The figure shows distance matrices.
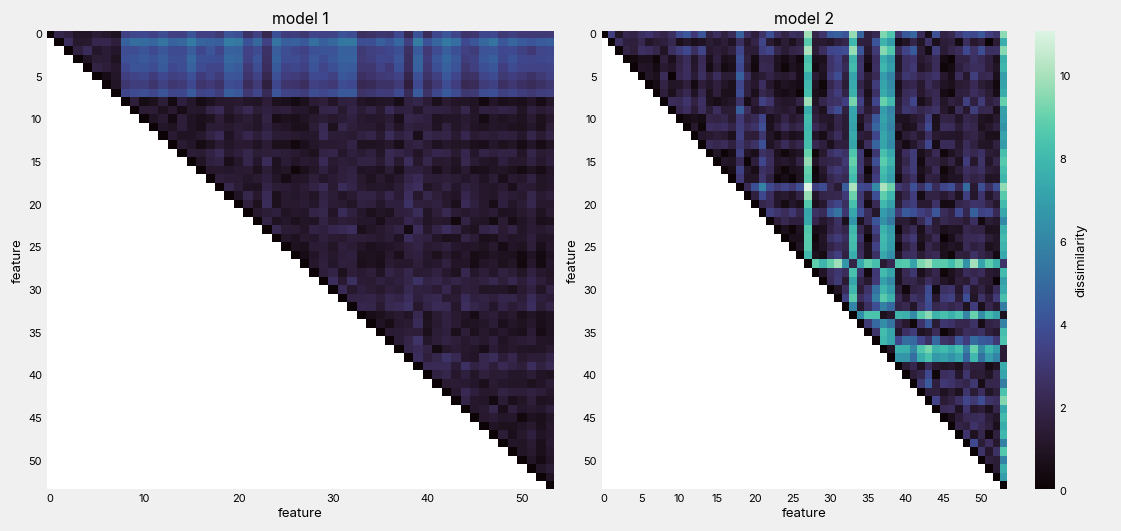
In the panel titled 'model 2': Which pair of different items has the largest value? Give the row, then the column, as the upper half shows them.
18, 27
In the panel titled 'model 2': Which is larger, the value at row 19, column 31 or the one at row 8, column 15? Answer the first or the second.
the first
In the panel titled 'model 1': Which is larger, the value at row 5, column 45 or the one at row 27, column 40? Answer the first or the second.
the first
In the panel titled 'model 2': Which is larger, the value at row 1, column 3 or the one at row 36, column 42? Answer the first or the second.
the second
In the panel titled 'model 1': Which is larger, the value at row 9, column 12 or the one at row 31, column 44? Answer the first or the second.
the second
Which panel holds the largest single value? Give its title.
model 2
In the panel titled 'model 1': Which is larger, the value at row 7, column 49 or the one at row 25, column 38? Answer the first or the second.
the first
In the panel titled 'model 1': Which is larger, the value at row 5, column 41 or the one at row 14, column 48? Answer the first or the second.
the first
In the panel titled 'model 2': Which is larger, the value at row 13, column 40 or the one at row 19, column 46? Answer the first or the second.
the second
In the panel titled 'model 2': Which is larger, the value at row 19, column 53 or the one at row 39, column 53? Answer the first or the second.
the first
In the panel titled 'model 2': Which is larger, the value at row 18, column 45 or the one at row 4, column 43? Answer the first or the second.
the first
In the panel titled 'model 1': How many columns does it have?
54
